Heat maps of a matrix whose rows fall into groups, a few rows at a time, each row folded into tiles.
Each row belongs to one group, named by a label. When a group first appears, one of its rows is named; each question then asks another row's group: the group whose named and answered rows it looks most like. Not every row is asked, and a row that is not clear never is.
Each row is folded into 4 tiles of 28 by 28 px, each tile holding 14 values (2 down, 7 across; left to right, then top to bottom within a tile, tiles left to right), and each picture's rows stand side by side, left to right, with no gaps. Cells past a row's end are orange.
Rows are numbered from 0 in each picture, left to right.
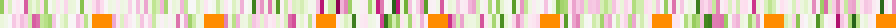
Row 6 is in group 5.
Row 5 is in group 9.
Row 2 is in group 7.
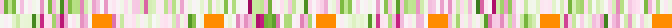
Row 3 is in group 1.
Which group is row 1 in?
7
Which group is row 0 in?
1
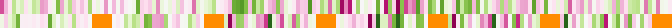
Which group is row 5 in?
9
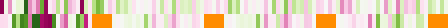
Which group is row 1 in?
1
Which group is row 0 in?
5
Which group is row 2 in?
1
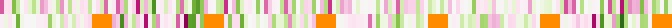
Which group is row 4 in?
5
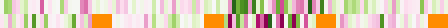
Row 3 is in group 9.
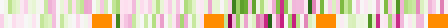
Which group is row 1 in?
9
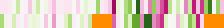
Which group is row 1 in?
5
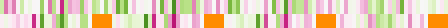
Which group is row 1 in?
1
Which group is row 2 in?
1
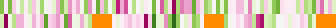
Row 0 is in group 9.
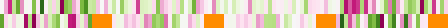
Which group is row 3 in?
9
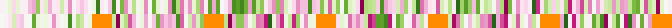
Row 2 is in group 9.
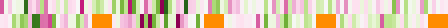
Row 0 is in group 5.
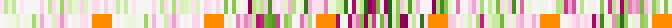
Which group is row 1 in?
1
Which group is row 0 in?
1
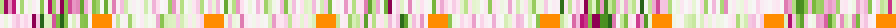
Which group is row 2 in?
9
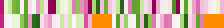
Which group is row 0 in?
5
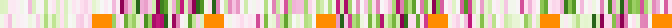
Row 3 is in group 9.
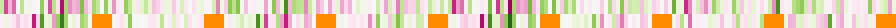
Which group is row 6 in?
9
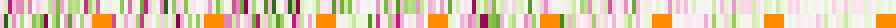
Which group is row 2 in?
7
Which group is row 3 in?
1
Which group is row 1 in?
7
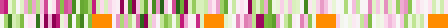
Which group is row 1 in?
7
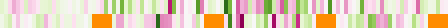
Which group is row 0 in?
9
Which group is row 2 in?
9
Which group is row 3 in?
5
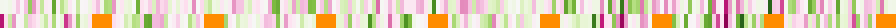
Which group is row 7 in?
7
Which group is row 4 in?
9
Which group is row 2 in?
5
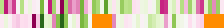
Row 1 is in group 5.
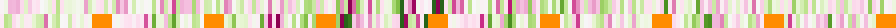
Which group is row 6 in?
5
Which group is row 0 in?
9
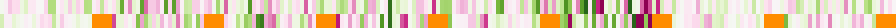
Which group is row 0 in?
5
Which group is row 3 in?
7
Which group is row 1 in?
7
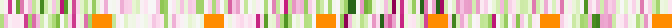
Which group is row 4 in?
9
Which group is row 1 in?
5
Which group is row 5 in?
5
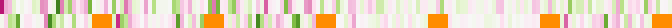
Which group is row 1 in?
9
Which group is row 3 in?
9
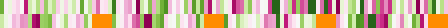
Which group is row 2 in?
5
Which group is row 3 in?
5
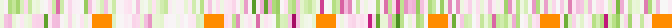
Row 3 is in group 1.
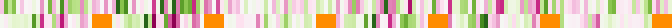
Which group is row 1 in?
1
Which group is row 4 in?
5
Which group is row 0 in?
1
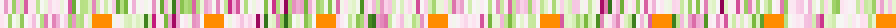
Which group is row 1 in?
1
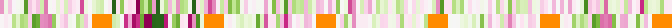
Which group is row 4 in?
1
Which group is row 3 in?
9
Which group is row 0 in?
5
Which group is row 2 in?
1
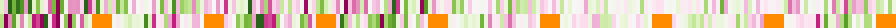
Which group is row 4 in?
1
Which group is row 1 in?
1
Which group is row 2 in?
5
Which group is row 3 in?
9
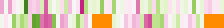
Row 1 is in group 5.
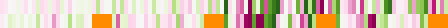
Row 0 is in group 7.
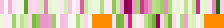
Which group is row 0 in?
5
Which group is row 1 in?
9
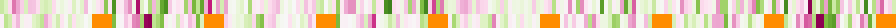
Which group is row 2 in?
5
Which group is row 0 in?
9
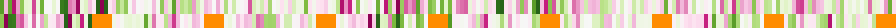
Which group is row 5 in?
9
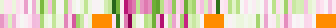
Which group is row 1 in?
9
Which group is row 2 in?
1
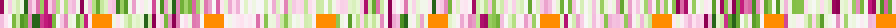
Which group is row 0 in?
5
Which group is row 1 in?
1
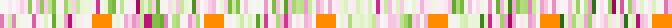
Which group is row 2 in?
1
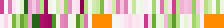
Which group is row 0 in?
5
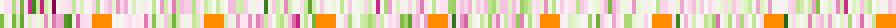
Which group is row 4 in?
9
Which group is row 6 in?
9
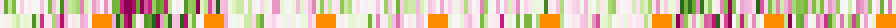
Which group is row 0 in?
1
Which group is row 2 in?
5
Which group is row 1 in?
9
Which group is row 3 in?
1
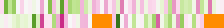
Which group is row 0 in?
1
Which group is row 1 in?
9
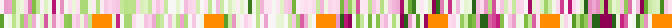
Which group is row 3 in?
9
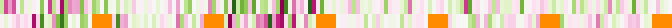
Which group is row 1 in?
9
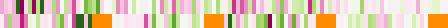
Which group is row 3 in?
5
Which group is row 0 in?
7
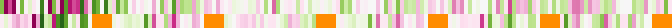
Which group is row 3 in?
1
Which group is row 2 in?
7
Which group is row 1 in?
1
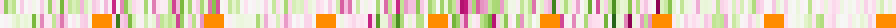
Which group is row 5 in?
7
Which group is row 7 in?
5
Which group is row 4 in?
9
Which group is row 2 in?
1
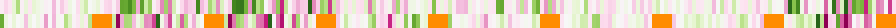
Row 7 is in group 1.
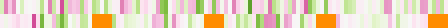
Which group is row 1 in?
5
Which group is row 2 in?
5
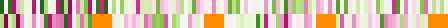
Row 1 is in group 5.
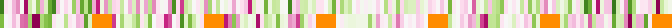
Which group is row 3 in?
1
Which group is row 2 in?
7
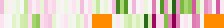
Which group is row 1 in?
1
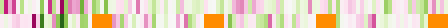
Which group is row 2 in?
9
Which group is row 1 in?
7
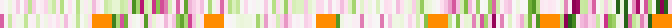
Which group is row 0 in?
7
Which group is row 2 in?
1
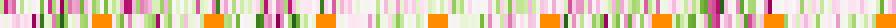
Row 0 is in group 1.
